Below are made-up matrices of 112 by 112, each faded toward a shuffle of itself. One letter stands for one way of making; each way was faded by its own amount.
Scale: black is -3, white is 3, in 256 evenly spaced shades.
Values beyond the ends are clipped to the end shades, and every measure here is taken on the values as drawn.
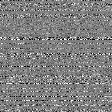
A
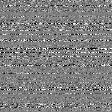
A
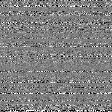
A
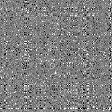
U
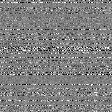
A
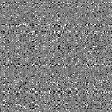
U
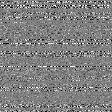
A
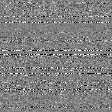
A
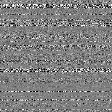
A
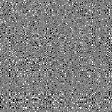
U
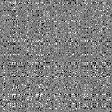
U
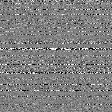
A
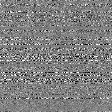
A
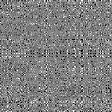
U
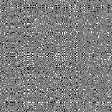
U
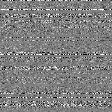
A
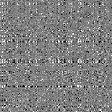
U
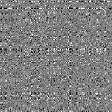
U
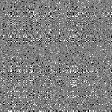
U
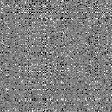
U
